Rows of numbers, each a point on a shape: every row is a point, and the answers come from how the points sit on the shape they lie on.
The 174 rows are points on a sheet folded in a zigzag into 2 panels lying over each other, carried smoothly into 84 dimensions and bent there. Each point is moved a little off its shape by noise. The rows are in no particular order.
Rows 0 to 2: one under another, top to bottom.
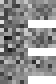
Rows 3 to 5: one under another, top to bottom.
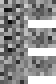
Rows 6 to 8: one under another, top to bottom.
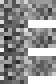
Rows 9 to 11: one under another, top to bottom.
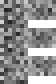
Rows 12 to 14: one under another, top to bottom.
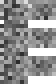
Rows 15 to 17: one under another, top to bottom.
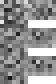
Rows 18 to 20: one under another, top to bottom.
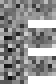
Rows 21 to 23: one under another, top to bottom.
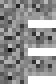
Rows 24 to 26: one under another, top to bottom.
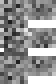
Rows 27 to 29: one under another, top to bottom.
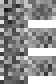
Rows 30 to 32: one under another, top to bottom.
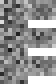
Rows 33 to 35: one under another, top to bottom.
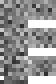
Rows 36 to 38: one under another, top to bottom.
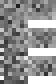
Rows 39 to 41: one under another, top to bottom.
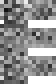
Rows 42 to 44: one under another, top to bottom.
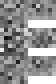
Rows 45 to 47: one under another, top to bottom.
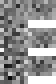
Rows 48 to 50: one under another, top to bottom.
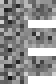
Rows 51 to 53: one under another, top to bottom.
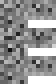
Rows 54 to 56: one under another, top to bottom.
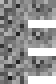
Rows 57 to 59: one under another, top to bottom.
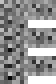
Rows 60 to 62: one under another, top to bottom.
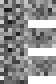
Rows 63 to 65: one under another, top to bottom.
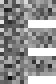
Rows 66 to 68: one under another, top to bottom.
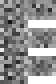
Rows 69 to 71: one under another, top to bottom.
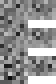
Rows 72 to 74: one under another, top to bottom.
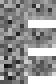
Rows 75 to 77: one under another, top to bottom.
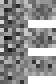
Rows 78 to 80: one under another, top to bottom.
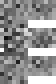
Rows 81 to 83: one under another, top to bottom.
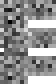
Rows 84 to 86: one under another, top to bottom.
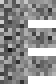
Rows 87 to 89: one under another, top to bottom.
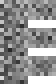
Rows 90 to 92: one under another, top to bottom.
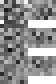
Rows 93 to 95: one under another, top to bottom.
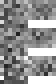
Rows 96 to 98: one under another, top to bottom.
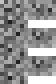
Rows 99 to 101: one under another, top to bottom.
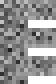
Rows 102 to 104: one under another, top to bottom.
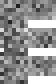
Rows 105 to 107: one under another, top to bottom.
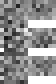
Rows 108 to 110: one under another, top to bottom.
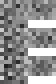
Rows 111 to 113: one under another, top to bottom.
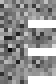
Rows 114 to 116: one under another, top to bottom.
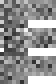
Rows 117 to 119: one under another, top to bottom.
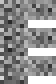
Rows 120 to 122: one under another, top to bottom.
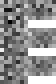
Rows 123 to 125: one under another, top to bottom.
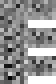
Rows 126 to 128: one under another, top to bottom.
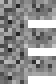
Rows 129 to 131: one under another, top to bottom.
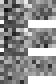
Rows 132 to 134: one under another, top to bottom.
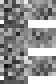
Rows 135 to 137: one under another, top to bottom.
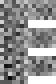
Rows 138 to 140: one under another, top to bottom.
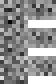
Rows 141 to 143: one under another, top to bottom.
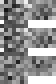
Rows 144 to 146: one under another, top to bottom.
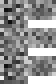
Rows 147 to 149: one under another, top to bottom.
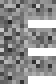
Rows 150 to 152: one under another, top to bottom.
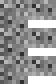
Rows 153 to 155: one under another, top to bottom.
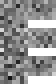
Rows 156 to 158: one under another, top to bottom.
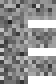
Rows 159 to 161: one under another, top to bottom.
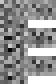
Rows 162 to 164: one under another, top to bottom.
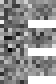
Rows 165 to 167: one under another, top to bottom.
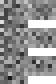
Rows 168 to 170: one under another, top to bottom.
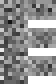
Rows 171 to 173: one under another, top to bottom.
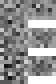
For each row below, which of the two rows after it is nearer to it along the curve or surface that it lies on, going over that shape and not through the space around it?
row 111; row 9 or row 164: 9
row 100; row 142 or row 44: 142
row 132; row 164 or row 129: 129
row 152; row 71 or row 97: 71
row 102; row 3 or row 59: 3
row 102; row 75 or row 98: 98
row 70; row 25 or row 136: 136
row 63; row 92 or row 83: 83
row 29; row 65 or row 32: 65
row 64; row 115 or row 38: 38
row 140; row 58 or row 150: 150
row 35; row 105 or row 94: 105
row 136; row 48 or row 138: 48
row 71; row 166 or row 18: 166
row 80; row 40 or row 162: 162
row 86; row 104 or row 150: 104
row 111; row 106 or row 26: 106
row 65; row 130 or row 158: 158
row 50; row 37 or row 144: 144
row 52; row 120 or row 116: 120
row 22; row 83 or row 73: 83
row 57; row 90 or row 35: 90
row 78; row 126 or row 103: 126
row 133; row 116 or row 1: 1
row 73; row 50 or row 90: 50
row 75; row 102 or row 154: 102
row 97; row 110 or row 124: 110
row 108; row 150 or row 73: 73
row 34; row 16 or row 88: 88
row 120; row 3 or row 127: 3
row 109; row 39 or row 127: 39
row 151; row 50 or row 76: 76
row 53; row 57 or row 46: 57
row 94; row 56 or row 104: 56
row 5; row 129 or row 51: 129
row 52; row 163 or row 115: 163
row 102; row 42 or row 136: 136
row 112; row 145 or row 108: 108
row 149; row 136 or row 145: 145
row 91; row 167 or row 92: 167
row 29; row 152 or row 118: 118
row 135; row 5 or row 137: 137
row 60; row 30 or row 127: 30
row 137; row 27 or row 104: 27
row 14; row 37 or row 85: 37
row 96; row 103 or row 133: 103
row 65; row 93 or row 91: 91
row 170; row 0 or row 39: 39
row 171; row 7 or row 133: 7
